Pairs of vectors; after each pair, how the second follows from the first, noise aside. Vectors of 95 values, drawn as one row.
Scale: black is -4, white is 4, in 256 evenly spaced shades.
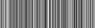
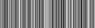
shuffled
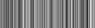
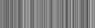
shrunk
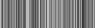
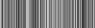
copied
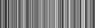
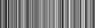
copied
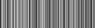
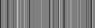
partly zeroed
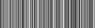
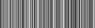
copied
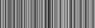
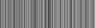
shrunk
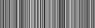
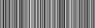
copied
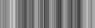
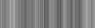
shrunk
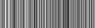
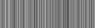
shrunk
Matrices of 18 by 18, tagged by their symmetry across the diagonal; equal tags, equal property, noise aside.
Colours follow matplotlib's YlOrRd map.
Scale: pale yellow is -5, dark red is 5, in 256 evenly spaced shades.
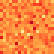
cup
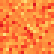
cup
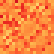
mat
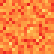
mat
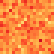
mat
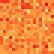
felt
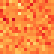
cup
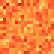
mat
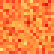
felt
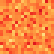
cup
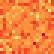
mat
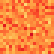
cup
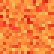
felt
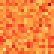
cup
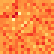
mat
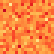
cup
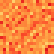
mat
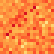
mat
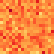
felt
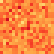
mat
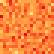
felt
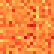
felt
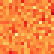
felt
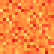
cup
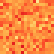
felt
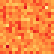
cup
